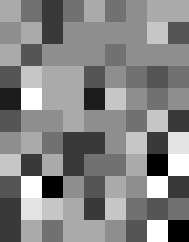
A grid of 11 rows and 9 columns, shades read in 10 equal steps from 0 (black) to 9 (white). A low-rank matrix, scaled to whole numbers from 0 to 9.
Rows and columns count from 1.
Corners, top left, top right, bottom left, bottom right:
6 6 2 0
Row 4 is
3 7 6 6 3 5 4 3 4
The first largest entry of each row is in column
1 8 1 2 2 8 9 9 2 2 8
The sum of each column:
43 65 47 53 42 57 53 55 48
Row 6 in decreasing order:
7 6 5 5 5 5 4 3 2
